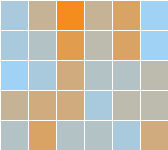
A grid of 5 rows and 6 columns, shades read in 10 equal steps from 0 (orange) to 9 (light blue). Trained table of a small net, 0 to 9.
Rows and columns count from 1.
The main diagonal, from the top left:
8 7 4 8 8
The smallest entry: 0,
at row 1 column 3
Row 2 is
8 7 2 6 3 9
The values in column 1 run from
5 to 9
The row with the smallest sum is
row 1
